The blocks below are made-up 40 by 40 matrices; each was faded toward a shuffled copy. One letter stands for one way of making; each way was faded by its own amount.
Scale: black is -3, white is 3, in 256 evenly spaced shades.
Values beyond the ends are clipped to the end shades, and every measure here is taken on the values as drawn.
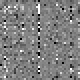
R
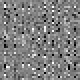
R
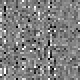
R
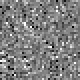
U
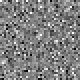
U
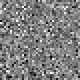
U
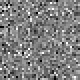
U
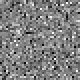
U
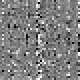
R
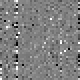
R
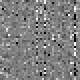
R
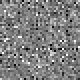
U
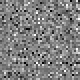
U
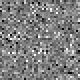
U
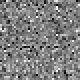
U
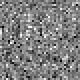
U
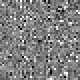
U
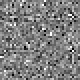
U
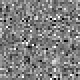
U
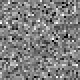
U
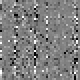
R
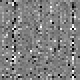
R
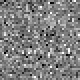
U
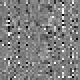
R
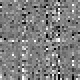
R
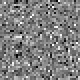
U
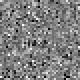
U
